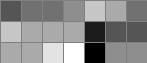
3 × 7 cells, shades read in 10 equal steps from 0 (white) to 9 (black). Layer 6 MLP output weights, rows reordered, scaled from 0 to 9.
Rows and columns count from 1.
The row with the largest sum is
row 2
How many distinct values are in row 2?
4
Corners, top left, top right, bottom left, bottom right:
6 5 3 4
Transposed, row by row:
6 2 3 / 5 3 3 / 5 3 1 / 4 3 0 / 2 8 9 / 3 6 4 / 5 6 4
